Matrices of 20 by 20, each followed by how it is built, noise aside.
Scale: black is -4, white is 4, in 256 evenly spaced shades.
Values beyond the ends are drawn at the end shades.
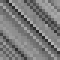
Toeplitz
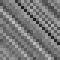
Toeplitz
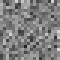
noise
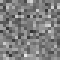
noise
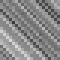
Toeplitz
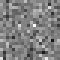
noise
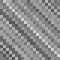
Toeplitz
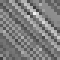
Toeplitz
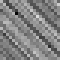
Toeplitz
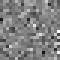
noise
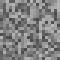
noise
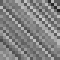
Toeplitz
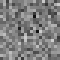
noise
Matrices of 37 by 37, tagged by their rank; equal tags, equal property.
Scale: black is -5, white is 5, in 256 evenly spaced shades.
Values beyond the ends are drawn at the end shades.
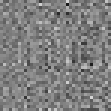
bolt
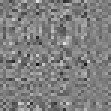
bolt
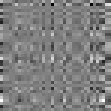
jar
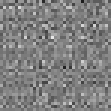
bolt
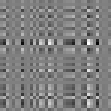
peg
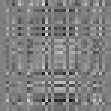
jar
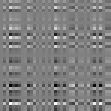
peg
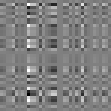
peg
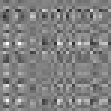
jar
